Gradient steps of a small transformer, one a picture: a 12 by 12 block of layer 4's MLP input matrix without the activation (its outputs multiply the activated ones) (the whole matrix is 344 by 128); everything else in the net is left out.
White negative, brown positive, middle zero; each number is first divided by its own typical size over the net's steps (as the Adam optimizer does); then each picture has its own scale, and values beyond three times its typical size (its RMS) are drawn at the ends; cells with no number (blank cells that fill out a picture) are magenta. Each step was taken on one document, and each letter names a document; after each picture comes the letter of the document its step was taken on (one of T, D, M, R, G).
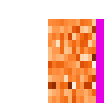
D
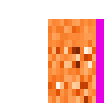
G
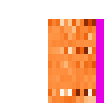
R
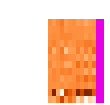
R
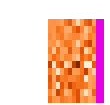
G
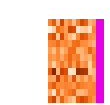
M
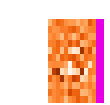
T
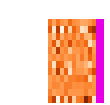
M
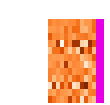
D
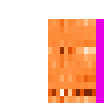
R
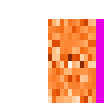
T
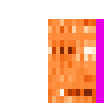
R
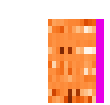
R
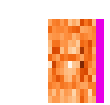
T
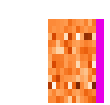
G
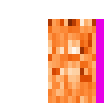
T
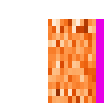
M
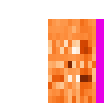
T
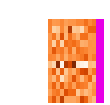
M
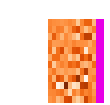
G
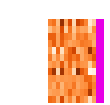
M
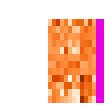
T
